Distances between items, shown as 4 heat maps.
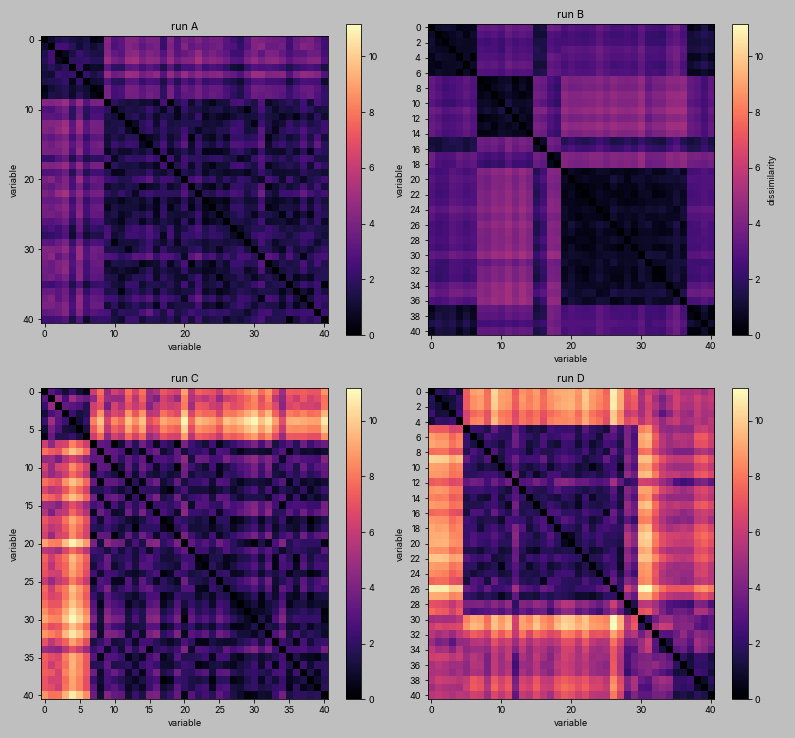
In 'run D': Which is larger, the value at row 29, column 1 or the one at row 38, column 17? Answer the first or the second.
the first
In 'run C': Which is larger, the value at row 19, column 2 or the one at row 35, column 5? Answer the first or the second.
the second
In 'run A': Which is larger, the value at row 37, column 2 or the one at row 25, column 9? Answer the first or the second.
the first
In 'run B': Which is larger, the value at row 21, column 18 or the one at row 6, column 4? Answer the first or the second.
the first
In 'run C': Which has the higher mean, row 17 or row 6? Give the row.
6
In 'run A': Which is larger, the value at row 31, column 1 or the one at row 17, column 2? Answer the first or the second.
the first
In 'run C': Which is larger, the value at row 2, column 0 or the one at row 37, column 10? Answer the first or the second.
the second
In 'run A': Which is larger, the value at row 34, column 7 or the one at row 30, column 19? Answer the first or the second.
the first
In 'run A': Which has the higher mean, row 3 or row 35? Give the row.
3
